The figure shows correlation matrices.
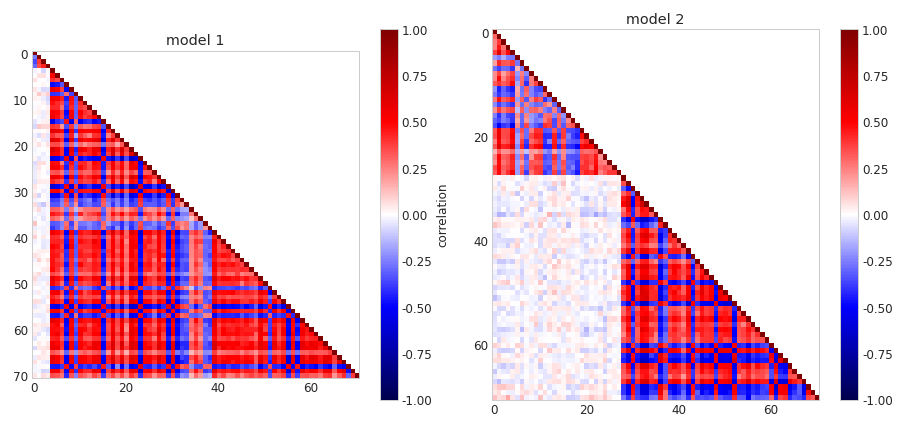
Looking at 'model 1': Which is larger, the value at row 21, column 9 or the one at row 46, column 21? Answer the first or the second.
the second
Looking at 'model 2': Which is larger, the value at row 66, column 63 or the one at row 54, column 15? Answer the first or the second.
the second
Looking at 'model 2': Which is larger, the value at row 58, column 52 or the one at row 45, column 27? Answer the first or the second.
the second
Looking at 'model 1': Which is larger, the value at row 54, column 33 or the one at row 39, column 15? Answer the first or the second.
the first
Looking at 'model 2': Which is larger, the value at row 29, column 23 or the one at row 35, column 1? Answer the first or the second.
the first
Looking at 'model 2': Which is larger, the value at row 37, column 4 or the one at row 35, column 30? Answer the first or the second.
the first
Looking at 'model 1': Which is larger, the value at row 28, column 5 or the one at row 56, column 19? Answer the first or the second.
the second
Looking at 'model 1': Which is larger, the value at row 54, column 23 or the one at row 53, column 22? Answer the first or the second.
the second
